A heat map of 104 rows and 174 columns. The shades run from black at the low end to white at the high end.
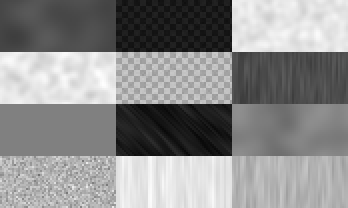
The table splits into 4 rows of 3 panels. Panel 1,1: low, smooth, faint in contrast. Panel 1,2: very low, checkered, faint in contrast. Panel 1,3: very high, blotchy, faint in contrast. Panel 2,1: very high, blotchy, faint in contrast. Panel 2,2: high, checkered. Panel 2,3: low, streaked downward, faint in contrast. Panel 3,1: middling, flat. Panel 3,2: very low, slanting down to the right, faint in contrast. Panel 3,3: middling, smooth, faint in contrast. Panel 4,1: high, fine-grained. Panel 4,2: very high, streaked downward, faint in contrast. Panel 4,3: high, streaked downward, faint in contrast.
